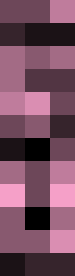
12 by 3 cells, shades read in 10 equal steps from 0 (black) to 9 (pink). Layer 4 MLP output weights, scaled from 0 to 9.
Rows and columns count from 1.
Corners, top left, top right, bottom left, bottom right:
4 7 1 2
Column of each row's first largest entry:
3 1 1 1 2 2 3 3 1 3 3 2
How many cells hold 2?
4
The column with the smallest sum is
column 2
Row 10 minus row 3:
-1 -5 0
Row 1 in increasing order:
4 4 7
